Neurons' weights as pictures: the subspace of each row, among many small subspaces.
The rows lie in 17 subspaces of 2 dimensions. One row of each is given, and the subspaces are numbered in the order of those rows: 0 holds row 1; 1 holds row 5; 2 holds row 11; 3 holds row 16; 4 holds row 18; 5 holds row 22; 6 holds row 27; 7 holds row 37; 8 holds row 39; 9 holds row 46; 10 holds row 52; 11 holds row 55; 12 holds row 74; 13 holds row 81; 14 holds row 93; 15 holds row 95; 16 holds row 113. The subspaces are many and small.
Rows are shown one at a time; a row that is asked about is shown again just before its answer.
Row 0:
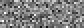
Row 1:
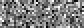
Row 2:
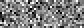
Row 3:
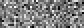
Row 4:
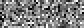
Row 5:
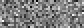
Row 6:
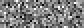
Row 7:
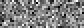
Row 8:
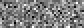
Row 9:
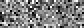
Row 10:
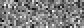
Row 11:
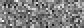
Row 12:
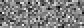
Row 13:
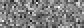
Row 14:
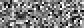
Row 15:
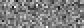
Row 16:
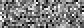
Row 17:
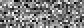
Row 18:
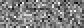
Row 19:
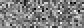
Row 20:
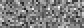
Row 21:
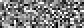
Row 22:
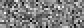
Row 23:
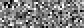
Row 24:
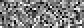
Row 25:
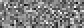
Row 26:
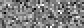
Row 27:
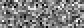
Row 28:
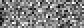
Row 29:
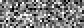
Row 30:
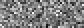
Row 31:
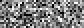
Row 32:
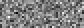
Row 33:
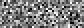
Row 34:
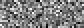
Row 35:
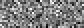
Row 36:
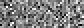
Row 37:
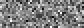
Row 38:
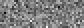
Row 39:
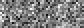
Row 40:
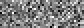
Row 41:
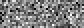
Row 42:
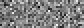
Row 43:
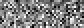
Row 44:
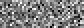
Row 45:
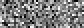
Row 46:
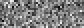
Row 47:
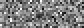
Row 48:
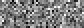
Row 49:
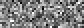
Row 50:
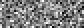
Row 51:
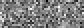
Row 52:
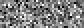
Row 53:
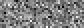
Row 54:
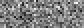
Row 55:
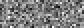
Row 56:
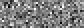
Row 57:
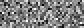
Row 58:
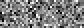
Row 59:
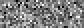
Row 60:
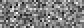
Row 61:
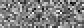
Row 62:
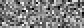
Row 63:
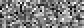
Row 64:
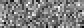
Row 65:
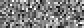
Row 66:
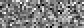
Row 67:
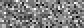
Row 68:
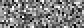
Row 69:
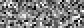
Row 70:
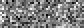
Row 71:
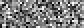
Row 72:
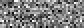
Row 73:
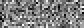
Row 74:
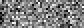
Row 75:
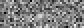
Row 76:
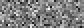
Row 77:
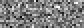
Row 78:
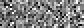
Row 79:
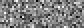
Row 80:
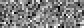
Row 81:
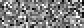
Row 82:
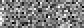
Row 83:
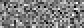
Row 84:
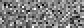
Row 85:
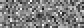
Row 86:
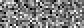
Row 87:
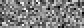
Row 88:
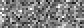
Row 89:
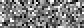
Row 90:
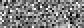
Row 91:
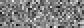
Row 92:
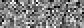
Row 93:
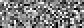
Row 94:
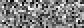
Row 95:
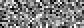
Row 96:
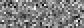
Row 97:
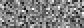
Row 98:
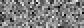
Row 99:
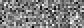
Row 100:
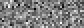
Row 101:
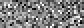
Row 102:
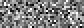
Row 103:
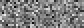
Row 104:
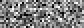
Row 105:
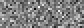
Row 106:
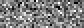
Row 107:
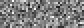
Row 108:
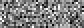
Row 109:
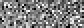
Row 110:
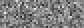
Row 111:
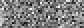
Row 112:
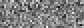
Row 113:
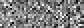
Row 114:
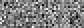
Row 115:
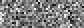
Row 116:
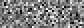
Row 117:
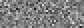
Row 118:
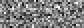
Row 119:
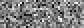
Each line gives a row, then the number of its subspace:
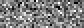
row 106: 11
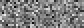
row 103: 14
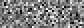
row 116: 8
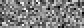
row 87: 13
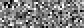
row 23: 9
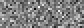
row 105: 0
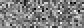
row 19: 15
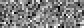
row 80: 9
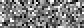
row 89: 0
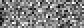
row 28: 12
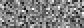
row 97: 13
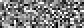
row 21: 14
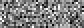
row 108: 3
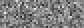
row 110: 10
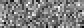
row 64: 9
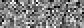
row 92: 16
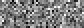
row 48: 16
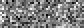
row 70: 8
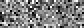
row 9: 1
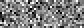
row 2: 1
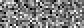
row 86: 15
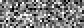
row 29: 4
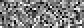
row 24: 14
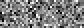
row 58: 1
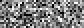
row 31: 4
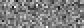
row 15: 6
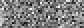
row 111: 12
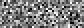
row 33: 8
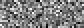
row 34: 15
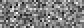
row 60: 4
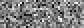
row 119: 4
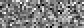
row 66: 5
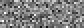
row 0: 7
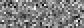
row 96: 6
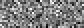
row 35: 15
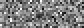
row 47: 7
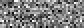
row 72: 7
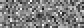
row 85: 7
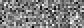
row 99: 3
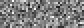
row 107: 6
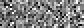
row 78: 16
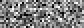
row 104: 4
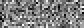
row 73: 3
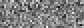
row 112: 6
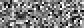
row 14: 9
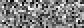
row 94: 6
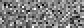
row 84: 0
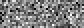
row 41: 8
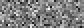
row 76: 14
